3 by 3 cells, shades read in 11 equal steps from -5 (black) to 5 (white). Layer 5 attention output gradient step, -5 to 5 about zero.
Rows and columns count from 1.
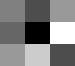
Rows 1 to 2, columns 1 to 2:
0 -2 / -1 -5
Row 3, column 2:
3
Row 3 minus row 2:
2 8 -7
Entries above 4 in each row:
0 1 0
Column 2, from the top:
-2 -5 3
